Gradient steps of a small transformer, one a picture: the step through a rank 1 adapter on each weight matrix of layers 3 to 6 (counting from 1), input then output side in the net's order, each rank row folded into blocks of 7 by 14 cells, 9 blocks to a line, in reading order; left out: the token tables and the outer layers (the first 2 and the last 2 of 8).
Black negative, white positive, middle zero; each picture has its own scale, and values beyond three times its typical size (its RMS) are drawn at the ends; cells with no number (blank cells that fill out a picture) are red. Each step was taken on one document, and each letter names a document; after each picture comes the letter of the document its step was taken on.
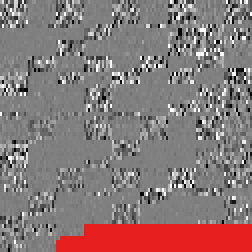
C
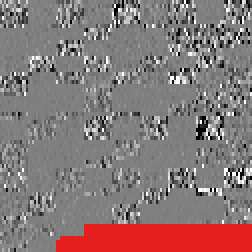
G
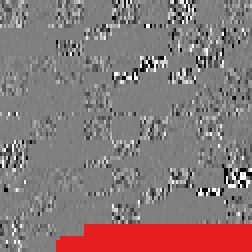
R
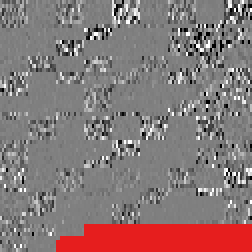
G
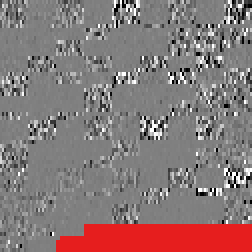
G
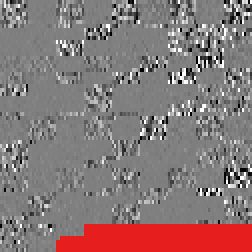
R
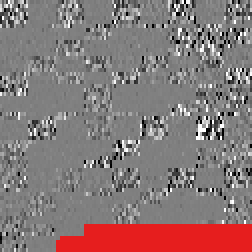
G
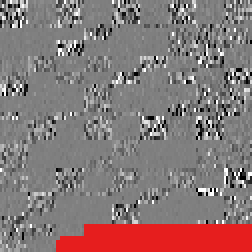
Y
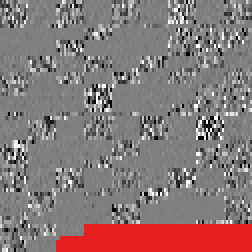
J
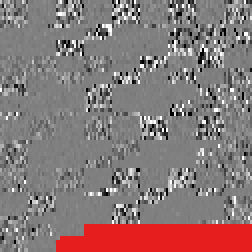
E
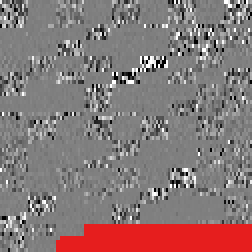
Y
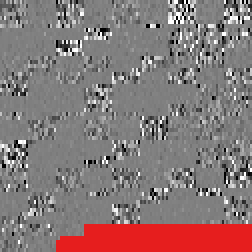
R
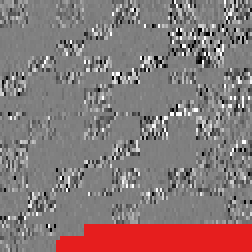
E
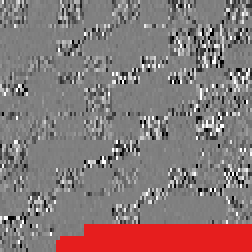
Y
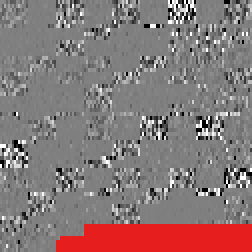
R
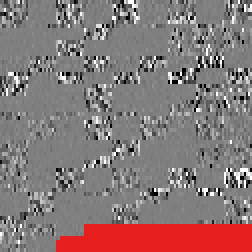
J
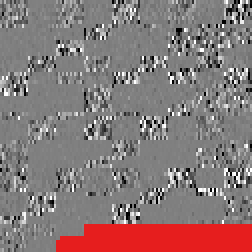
G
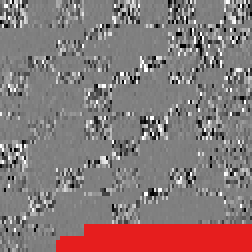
J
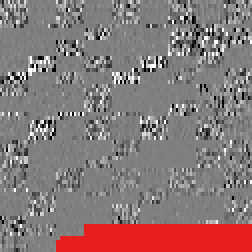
C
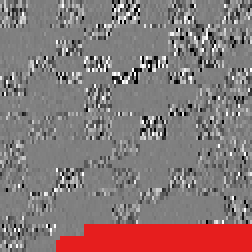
E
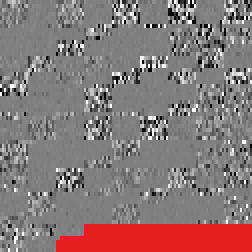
C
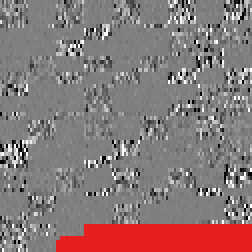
R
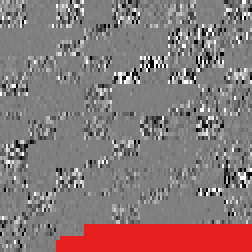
R
